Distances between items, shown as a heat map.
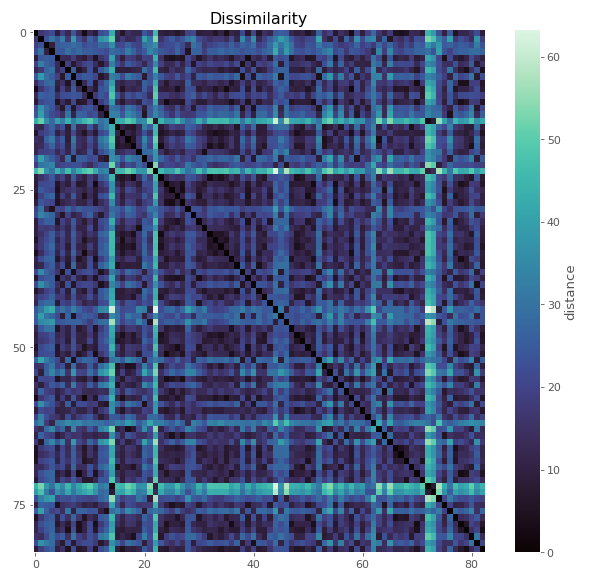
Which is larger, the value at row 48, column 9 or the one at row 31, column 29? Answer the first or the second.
the second
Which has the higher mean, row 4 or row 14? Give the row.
14
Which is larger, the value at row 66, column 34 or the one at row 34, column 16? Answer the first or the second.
the first
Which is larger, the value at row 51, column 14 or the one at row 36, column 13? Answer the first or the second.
the first
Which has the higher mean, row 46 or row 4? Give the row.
46
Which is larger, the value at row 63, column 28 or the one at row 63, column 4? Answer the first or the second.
the first
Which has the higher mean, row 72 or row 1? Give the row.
72
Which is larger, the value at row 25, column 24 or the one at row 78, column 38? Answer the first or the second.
the second
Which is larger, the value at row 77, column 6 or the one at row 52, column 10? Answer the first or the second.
the second
